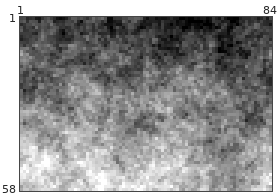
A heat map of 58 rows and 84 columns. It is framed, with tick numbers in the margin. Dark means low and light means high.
Ninth with the highest average: bottom left. Grain: blotchy. Stripes: none. Slope: up to the bottom. Odd rows or columns: none.
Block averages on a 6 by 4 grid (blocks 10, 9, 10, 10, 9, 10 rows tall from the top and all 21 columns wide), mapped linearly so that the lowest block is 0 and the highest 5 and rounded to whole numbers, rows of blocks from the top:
1 1 0 0
2 1 1 1
2 2 3 2
3 3 3 2
4 4 4 3
5 5 5 4
